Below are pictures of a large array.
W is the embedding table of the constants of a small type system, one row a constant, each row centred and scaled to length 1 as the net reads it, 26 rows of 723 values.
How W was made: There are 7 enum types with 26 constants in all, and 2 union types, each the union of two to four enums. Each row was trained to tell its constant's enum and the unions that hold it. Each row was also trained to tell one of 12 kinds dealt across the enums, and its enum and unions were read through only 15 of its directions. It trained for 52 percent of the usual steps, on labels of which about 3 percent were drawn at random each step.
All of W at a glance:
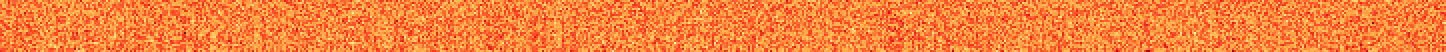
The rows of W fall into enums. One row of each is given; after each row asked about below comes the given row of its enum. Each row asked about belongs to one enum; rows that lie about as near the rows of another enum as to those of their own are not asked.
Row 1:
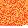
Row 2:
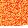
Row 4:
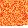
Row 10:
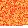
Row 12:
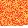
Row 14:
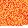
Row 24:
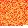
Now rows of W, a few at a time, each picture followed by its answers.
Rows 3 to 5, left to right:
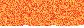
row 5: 14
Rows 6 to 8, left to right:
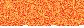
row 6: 14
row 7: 14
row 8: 12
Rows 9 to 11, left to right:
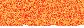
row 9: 1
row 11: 4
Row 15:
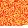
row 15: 10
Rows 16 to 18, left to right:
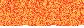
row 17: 12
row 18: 1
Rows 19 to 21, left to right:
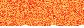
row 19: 1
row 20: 4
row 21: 14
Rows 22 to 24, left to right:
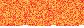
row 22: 1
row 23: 4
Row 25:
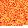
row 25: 24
